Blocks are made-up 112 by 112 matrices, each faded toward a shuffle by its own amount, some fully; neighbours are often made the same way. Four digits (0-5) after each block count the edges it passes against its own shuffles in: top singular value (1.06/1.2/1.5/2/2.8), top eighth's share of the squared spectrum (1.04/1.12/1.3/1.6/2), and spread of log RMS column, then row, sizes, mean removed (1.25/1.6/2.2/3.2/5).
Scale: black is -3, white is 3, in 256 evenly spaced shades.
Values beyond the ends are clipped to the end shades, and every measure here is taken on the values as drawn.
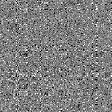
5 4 3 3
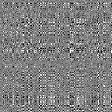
5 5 4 4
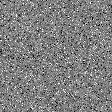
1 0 0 0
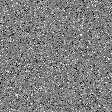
1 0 0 0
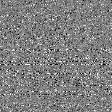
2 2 0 3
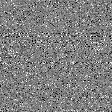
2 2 0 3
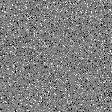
3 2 1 0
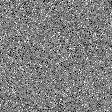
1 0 0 0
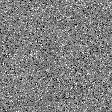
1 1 0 0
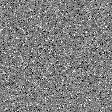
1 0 0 0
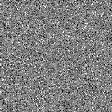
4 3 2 1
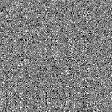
4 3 2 2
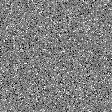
0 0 0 0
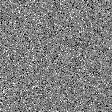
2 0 0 0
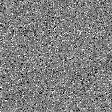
2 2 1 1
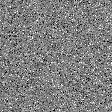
1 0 0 0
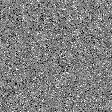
2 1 0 0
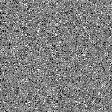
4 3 2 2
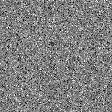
3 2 0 0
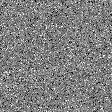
0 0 0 0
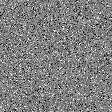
0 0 0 0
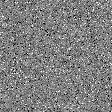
0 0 0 0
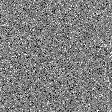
0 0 0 0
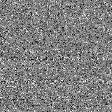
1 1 0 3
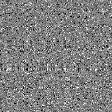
4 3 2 2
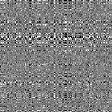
5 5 3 4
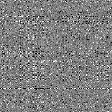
4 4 3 3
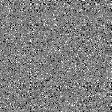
4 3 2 2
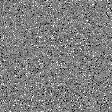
3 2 1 1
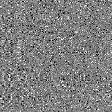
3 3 1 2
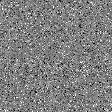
3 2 1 1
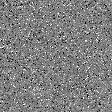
2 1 0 0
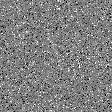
1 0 0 0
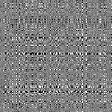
5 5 4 4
